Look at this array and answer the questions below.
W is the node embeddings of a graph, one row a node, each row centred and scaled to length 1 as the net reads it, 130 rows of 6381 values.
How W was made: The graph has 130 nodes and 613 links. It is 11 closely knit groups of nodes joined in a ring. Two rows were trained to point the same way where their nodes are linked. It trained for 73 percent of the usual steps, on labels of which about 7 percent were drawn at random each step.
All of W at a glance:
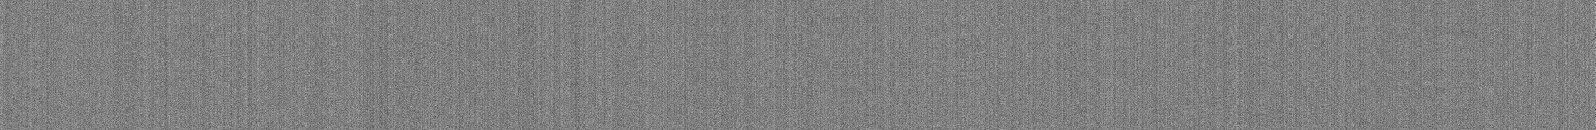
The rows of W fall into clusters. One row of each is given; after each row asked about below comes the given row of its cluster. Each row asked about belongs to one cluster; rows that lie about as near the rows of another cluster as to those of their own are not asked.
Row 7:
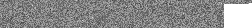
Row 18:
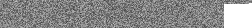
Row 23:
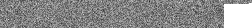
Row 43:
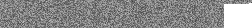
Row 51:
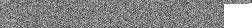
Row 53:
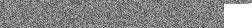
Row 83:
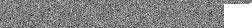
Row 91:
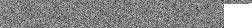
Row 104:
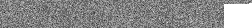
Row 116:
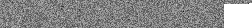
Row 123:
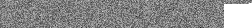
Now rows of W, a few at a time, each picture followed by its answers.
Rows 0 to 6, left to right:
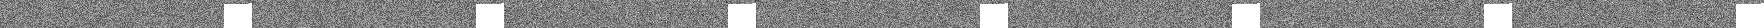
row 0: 7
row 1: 104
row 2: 43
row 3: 123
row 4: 104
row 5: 23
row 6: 43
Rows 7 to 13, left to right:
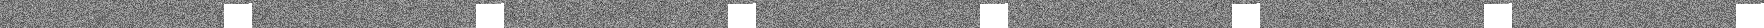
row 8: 43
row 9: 18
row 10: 51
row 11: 91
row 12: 116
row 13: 123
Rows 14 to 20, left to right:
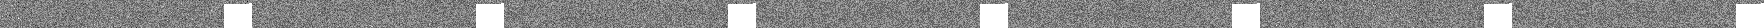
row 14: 43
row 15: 51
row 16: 23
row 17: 18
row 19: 104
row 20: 18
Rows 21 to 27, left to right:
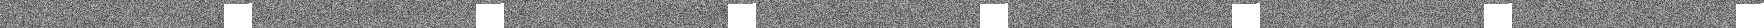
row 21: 7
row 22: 18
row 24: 53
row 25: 83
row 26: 7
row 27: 123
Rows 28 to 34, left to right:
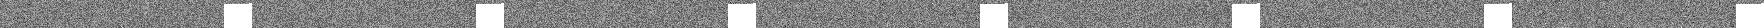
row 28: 123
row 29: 116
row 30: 123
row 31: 91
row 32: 23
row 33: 116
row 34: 104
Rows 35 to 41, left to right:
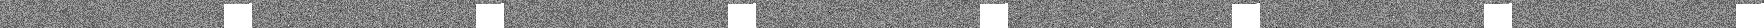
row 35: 104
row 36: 51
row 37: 104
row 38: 51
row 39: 7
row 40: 83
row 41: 51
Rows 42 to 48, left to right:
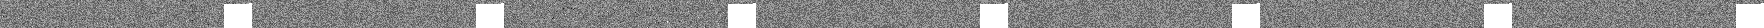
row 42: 43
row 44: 7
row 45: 83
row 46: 83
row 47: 116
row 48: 91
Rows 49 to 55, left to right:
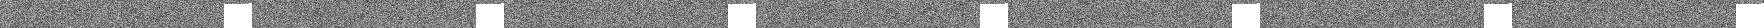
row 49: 123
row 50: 104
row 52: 123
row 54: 7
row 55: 51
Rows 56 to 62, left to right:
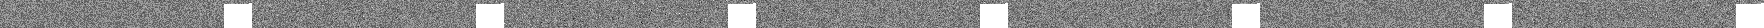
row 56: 53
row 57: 83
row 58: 43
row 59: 116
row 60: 23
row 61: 18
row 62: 18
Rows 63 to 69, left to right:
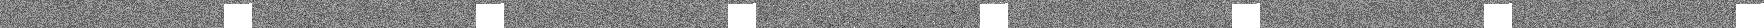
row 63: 43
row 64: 18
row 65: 91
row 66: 23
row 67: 53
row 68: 18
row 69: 7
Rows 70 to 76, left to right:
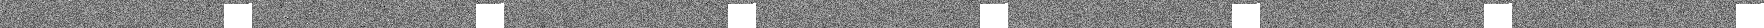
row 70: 83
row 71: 123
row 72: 116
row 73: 116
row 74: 18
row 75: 123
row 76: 53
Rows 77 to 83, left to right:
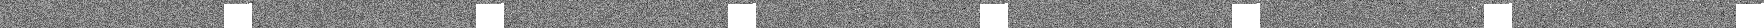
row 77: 116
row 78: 104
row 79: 7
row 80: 83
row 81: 53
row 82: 43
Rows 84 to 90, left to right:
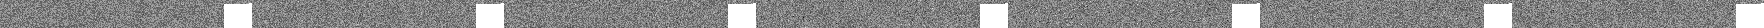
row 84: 43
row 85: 83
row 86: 51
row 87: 104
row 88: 123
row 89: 123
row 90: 18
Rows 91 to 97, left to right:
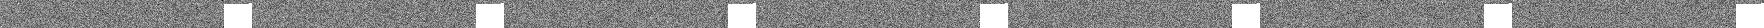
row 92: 123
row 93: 7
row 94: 91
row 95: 53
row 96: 7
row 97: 51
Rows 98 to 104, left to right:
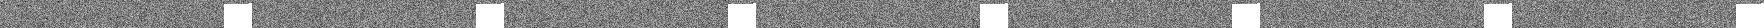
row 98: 53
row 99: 104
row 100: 116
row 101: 53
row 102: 116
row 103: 53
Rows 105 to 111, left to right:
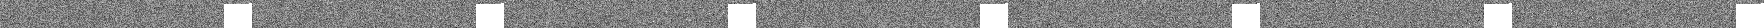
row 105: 43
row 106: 123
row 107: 7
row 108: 104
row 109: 23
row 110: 91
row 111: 7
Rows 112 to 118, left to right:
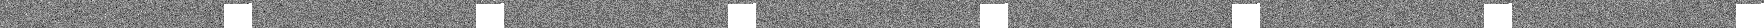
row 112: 23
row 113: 91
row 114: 43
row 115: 18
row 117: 7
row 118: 18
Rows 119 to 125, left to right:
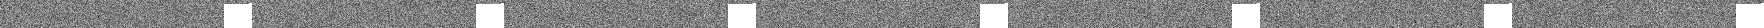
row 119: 91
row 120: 116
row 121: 91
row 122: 123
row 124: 18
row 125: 83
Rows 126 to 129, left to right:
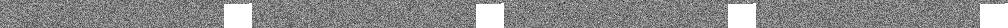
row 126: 51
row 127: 116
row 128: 91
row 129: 53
